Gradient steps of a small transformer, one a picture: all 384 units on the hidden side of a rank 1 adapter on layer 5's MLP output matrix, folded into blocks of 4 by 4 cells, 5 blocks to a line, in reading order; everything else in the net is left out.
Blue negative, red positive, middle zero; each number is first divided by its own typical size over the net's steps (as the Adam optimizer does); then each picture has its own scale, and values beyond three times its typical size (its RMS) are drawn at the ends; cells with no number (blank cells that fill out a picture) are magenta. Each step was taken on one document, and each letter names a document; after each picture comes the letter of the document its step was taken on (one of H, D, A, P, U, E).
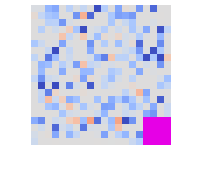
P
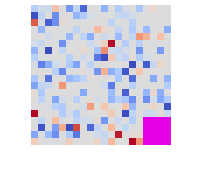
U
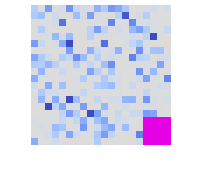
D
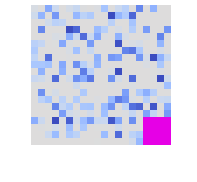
P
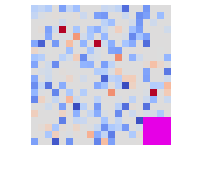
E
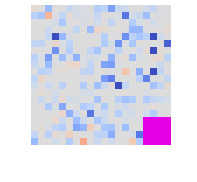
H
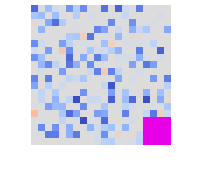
U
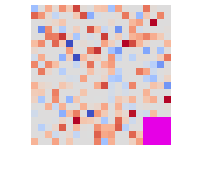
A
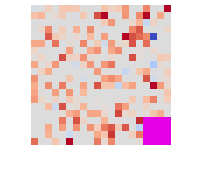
E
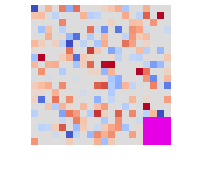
A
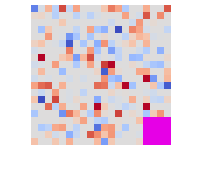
A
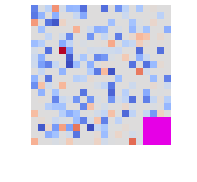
U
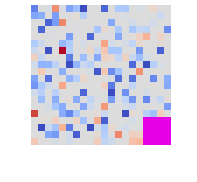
U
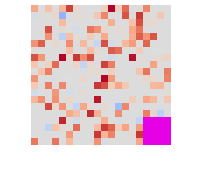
E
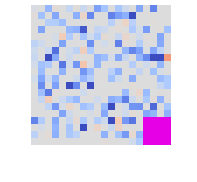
P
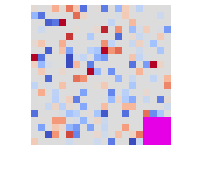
U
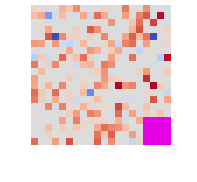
A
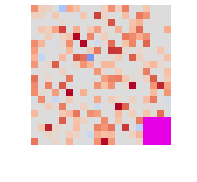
E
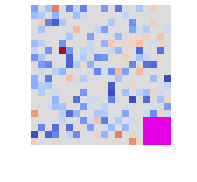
U
